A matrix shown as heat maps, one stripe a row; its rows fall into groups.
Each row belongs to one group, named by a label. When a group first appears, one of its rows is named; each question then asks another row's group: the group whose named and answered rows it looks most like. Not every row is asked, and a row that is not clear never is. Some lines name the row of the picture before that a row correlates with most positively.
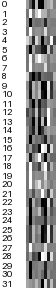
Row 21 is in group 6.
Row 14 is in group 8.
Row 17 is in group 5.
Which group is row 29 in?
5
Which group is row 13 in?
8
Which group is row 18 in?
6
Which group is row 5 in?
5
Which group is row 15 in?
5
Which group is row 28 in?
6
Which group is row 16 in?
6
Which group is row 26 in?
5
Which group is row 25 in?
5
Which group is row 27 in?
6
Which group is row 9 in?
5
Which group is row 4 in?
8
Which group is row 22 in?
5
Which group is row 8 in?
8
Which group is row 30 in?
5
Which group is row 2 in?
5
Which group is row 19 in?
6
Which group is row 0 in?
8
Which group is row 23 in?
5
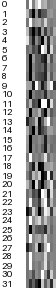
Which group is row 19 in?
5
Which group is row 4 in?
8
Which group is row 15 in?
5
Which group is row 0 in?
6
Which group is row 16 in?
5
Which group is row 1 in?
8
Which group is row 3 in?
8
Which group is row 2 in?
6
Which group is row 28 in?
6
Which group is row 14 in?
8
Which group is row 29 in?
6
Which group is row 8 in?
5
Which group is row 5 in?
6
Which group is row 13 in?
8
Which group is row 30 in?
6
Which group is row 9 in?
8
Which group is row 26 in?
6
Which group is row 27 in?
8
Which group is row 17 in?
6
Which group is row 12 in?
5
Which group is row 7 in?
5
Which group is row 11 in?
6
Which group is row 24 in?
6
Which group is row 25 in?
5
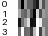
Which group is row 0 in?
5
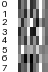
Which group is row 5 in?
6
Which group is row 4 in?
8
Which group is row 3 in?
8
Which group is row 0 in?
8
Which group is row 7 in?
8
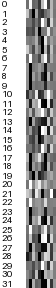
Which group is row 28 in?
8
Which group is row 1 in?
8
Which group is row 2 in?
6
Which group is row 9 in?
5
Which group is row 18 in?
5
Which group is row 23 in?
5
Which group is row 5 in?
8
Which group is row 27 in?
5
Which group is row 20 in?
6
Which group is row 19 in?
8
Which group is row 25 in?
6
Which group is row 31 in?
5
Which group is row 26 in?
6
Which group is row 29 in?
6
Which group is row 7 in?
5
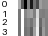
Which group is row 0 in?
8
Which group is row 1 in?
6
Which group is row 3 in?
6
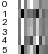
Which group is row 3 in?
6
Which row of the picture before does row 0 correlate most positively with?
1
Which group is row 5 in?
5
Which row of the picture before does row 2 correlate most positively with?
1
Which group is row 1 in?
5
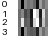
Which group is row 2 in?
6
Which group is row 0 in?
5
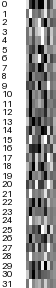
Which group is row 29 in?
8
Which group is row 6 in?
5
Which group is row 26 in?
5
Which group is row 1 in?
6
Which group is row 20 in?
8
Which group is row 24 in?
6
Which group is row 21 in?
6
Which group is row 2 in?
5
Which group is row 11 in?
5
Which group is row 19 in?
5
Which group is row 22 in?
8
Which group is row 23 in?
5
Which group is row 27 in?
8
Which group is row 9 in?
8
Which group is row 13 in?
8
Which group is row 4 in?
6
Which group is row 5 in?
8
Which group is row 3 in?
6
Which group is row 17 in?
8
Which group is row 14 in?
5
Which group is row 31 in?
6
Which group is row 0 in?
8
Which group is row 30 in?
8
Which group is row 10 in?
5
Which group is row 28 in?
6
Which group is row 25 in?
6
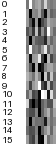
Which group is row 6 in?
5
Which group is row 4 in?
5
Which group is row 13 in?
5
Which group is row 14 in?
8
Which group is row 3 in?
8
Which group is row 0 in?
6
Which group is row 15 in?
8
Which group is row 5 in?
6
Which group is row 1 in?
5
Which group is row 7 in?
8
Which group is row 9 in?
5
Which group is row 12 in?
8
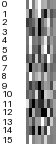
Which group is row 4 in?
6
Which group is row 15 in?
6
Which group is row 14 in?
8
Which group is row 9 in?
8
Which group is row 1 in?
5
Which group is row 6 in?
8
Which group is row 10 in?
8
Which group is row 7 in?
5
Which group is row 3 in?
8
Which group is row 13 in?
6
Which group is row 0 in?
6
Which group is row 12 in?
5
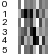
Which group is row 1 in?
8
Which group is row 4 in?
5
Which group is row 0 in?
6
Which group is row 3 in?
8
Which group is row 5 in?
6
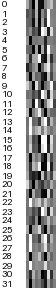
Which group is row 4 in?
5
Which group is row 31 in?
5
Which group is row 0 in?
8
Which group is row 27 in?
6
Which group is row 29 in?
6
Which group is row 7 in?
8
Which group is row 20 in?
8
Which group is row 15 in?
6
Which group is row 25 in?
5
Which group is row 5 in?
8
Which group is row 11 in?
8
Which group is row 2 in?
8
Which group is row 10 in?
6
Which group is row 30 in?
5
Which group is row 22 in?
6
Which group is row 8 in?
5
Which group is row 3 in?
6
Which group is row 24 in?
8
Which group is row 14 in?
6
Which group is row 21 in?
5
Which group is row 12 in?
5
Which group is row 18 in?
5
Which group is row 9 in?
8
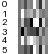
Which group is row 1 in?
6
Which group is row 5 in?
6
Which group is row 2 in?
6
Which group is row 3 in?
5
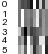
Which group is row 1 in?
6
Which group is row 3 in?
8
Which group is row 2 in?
6
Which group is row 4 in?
8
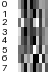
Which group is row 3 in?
8
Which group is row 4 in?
8
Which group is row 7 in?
8
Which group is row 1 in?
8
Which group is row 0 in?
8
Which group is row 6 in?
5
